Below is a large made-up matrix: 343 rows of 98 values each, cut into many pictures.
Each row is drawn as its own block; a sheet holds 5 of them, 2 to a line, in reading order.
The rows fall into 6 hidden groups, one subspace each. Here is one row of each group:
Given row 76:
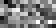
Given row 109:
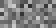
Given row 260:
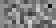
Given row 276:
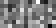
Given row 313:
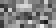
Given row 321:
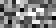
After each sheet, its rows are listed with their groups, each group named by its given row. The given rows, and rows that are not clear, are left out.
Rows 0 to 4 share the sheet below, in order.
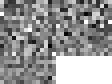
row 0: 321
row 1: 260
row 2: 276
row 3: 276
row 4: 321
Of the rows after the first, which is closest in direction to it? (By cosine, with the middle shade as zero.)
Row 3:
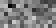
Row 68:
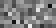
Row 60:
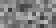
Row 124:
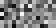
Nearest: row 124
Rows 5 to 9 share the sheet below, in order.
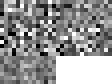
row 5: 321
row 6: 109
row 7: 109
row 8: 260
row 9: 76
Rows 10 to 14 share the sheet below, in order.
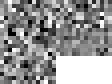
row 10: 276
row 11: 313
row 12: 276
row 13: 321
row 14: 76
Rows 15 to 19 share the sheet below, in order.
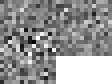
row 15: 313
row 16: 313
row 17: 260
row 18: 260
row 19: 313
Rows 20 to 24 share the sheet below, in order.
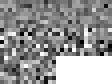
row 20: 313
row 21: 260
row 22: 109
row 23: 313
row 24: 76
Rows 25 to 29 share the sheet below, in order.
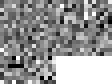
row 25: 109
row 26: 313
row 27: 260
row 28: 76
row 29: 321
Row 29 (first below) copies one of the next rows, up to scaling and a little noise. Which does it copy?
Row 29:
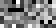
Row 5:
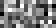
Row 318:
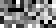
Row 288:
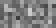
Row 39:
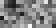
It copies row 318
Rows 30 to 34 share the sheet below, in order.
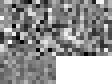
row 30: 276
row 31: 276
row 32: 76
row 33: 321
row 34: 276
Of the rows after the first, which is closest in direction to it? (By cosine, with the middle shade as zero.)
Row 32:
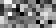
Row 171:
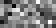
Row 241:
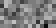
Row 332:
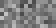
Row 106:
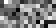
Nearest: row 106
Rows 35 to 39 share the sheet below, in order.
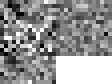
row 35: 321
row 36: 313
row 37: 260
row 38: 260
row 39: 321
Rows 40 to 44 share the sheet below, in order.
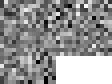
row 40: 76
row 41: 109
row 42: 76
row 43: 109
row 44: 313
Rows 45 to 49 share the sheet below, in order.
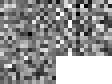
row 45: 109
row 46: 109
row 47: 313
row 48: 109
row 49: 260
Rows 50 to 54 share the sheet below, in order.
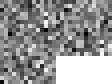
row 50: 313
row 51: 276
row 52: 276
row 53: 313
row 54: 260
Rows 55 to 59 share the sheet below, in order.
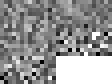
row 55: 276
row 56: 321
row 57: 276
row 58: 260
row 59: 260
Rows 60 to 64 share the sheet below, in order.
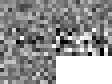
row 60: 313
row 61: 260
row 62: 321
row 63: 76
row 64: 109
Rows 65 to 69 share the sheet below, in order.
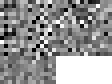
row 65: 109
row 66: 260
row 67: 109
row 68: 260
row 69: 276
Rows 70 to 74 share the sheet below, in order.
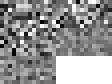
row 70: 313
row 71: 260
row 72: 109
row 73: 109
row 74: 313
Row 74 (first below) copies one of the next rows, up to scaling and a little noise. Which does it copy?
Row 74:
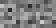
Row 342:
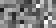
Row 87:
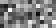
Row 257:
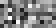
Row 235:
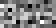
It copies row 235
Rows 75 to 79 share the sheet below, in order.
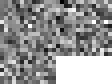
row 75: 260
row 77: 76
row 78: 76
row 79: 109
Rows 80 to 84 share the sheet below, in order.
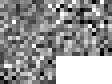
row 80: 260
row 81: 76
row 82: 321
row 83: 313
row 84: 260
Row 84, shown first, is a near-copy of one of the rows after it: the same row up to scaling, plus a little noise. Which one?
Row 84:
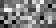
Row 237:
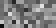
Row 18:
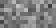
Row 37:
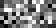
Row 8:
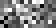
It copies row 37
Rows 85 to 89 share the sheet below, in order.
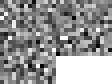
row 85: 109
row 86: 76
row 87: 313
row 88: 260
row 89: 260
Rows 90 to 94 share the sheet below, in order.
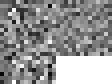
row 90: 260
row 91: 321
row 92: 76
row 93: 260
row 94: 276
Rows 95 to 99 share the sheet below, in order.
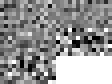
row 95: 109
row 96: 321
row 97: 313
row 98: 321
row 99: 276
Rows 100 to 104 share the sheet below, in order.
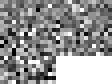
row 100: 260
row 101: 260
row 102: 109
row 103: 109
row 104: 76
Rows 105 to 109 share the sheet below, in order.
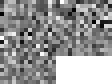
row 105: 321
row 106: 76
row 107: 109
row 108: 109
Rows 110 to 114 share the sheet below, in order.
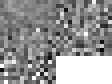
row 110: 321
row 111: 276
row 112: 276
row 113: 313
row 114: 109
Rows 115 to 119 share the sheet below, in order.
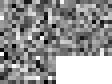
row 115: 276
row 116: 76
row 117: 260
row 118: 76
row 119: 76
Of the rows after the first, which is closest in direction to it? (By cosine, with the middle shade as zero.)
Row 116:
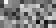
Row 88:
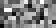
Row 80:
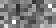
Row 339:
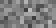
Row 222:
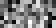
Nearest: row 88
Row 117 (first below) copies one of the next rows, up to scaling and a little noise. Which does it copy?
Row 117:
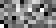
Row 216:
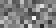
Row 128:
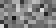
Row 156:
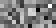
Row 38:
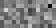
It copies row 128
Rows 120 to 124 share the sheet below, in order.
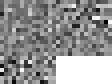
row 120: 321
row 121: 321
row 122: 321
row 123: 109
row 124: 109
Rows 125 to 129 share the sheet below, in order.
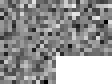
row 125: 109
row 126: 321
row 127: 109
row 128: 260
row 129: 76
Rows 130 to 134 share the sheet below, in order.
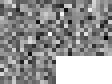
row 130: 76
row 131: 276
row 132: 260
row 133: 109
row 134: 109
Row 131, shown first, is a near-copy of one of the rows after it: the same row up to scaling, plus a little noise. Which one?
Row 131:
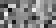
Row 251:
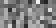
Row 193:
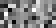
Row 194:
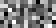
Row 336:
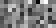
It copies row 193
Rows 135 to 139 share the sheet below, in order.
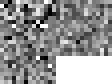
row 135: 76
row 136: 321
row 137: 260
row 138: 76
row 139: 276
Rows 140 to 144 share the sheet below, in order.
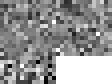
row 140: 313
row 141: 321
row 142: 260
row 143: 260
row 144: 313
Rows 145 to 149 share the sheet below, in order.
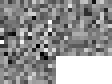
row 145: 260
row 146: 276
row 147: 109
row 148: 313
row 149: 276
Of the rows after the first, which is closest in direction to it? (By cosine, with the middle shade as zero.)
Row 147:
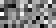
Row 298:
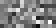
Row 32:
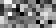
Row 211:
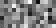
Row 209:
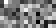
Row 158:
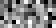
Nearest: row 298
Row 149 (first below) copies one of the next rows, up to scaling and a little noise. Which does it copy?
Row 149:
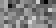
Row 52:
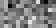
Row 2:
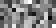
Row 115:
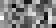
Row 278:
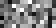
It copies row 52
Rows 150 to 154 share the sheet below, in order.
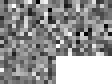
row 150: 276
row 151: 276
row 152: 109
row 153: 109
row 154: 321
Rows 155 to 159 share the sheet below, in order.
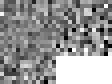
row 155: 321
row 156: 260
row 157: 313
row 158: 276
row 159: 76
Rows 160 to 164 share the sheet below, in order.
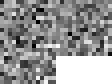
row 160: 321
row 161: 76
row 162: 321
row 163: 276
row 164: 76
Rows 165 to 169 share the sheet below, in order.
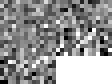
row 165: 76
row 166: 260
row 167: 109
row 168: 276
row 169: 276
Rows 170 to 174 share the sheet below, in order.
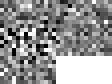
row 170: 313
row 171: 76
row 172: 109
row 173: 109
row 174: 109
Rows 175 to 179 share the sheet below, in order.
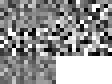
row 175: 109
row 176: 260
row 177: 109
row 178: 260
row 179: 109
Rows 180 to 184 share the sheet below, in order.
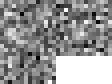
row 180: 76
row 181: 313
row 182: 321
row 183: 313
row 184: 276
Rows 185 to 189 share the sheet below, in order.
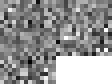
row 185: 276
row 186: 276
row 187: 76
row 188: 321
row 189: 313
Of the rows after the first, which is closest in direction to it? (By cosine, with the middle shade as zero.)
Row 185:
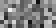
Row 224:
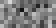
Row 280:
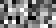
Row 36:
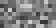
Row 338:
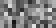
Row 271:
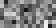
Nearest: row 224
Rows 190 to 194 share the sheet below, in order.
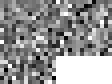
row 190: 321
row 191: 76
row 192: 321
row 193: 276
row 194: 276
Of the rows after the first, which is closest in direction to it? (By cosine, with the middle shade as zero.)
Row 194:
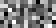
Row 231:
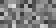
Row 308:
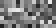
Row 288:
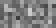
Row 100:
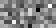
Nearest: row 308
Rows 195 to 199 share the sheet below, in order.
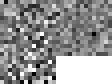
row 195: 76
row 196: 109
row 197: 260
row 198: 76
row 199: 260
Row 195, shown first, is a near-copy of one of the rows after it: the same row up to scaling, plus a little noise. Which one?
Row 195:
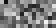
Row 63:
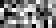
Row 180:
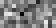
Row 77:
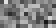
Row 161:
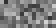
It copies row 161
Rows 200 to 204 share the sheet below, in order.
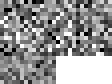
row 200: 260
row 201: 109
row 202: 260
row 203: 109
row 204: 260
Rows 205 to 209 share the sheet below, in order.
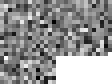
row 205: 313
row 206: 313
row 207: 109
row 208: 276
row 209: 76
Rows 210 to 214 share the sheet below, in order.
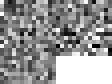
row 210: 321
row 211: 276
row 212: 109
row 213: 321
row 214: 276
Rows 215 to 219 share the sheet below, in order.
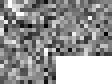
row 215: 321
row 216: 260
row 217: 76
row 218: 260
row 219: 313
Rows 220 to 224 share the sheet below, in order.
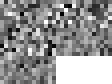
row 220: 76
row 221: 276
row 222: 276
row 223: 313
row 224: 276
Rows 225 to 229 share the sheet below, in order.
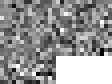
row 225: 276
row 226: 76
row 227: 76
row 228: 76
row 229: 321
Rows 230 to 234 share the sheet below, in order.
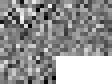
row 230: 260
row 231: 109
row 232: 313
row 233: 276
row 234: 313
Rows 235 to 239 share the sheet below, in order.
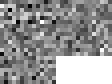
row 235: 313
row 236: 76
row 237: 260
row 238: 313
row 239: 109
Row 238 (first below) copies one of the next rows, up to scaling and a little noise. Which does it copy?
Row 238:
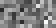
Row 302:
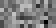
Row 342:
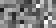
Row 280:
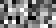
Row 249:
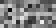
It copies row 342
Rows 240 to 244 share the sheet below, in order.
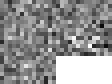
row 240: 276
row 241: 76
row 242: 321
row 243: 321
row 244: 76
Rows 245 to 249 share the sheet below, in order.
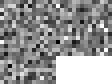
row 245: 109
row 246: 76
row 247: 109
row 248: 321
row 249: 313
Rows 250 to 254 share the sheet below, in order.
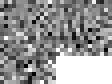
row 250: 109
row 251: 276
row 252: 260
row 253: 260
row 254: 260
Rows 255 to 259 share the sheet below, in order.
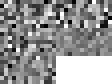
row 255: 76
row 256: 276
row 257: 313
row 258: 276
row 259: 276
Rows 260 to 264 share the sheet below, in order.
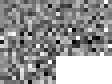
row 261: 109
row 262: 109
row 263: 321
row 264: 260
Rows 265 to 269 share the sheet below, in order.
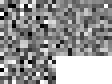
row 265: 109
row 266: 260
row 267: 313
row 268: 109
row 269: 109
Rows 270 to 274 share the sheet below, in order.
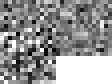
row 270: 109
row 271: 76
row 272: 313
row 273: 313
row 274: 260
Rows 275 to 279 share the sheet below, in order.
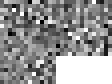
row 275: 276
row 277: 276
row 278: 276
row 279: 260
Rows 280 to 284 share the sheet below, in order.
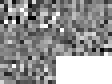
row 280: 313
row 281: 321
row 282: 76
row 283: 76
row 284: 276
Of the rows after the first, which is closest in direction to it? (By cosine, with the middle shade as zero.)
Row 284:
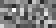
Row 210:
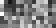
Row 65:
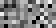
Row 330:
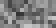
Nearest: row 65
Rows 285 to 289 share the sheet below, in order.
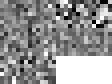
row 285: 260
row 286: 76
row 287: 313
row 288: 321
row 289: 109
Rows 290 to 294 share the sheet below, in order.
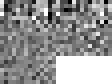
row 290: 321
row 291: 321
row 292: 276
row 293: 260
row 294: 109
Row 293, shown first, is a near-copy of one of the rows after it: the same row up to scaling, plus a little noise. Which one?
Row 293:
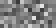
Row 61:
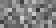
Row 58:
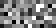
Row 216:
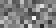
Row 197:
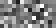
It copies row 197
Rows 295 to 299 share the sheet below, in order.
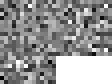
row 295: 109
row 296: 260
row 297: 276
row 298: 321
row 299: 260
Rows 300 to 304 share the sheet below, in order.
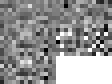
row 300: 313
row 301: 276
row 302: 313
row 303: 109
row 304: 313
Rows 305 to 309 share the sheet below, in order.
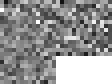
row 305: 76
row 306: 76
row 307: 76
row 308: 321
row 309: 76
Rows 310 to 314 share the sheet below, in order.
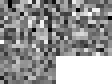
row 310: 276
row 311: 321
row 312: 321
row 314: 260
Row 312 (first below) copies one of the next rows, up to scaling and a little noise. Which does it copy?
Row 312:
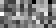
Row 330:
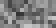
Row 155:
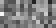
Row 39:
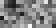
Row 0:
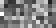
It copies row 155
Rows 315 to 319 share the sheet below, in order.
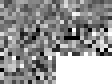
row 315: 76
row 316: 321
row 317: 276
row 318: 321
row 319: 321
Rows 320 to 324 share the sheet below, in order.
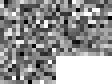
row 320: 76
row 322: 321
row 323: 321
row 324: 260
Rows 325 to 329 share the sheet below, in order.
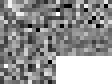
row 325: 321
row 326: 109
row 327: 276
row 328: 313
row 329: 260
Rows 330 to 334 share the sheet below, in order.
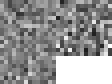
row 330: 321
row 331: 76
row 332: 109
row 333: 276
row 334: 313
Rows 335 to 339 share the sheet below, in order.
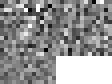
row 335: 260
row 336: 276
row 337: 313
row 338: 276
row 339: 260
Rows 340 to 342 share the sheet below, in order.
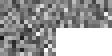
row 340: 260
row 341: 276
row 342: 313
